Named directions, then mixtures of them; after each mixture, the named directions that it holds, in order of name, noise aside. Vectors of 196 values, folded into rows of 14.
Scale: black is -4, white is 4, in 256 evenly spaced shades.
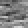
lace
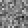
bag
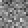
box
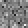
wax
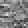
lace, wax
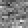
box, lace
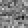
bag, lace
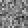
bag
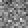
box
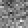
box, lace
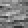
lace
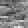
lace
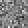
bag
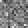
box, wax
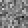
bag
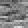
lace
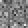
box, wax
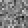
bag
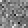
bag, wax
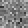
box, wax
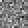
bag, box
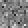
wax
